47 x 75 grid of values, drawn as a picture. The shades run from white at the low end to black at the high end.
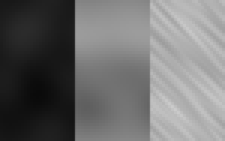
It is made of 1 by 3 panels. Panel 1,1: very high, smooth, faint in contrast. Panel 1,2: middling, smooth. Panel 1,3: low, slanting down to the right, faint in contrast.
